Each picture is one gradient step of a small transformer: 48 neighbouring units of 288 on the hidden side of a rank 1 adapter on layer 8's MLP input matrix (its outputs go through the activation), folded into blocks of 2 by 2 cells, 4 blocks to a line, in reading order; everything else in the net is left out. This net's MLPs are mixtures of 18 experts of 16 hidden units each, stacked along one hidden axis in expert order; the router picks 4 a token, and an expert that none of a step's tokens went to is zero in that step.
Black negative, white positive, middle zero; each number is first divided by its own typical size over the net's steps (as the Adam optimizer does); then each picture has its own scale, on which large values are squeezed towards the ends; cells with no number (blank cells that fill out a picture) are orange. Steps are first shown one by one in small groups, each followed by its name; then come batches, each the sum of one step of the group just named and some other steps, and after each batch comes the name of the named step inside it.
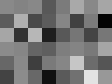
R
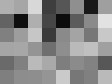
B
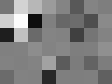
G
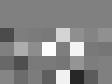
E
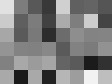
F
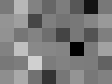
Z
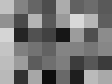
F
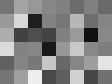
G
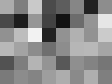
B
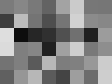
G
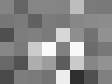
E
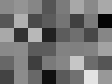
R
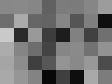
R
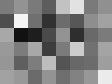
G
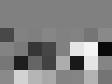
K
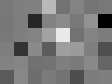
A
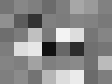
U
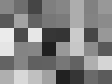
K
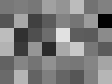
A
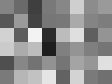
U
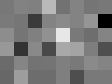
A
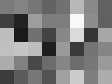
U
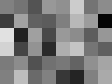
A
